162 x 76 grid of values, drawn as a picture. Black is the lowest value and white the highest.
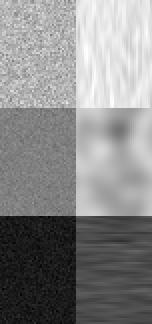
The table splits into 3 rows of 2 panels. Panel 1,1: high, fine-grained. Panel 1,2: very high, streaked downward, faint in contrast. Panel 2,1: middling, fine-grained, faint in contrast. Panel 2,2: high, smooth. Panel 3,1: very low, fine-grained, faint in contrast. Panel 3,2: low, streaked across, faint in contrast.
